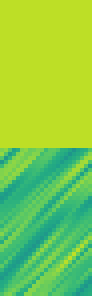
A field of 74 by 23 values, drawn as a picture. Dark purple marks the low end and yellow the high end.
It is made of 2 by 1 panels. Panel 1,1: very high, flat. Panel 2,1: high, slanting up to the right.
